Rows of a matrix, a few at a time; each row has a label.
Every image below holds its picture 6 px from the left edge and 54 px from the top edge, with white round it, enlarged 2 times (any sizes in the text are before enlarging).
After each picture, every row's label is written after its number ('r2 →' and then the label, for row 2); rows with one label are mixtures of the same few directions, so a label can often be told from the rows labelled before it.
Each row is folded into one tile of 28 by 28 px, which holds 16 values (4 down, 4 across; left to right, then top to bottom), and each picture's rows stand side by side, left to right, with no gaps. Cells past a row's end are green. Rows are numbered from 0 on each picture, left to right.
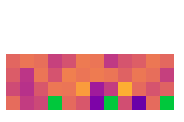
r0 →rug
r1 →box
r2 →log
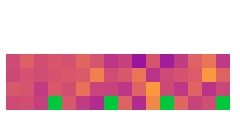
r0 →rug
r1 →box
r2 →rug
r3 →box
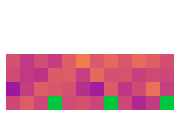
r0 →log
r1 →rug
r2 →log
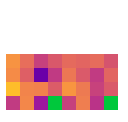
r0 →box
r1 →box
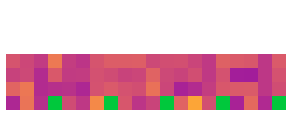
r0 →rug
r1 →box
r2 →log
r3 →log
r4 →rug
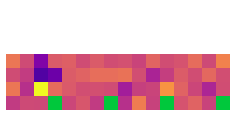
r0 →box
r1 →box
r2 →log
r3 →rug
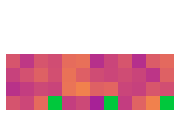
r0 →box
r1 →box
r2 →box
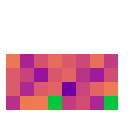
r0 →box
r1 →log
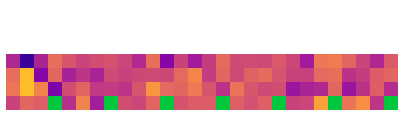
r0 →rug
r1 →rug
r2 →rug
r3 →rug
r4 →log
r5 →box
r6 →log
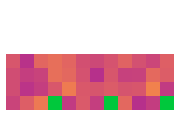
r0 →box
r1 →box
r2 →log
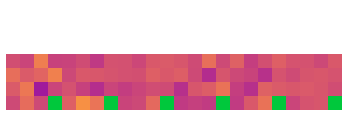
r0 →box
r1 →log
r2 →box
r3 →log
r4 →box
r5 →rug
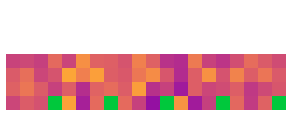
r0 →rug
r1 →rug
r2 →box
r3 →box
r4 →rug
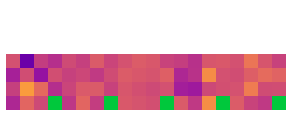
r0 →rug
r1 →rug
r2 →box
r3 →box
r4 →box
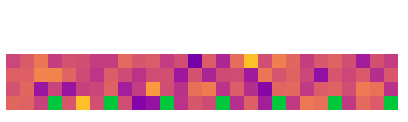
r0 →box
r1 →log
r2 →log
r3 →rug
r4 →rug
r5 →box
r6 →rug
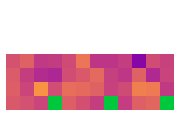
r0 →box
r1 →box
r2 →rug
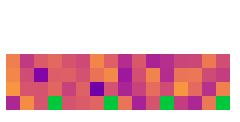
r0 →box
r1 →box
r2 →box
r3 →log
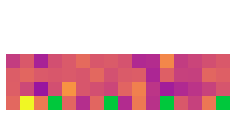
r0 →log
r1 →log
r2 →rug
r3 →box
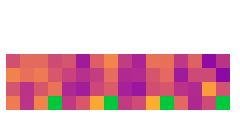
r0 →rug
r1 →box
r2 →box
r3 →box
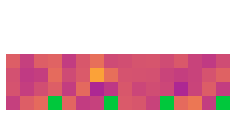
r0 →box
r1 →box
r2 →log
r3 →log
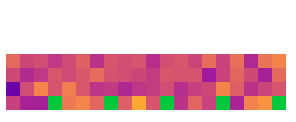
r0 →log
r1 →log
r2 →log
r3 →log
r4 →box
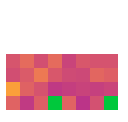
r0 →log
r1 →box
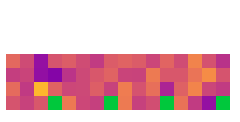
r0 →box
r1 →log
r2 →log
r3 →box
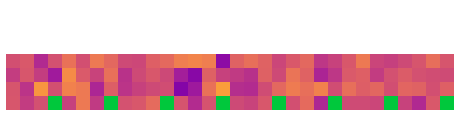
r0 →box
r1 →box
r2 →box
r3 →rug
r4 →rug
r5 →box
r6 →box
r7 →log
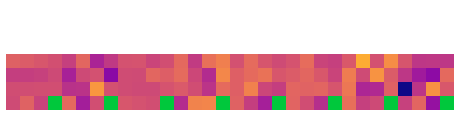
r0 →rug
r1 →box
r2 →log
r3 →box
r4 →box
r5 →box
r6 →rug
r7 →log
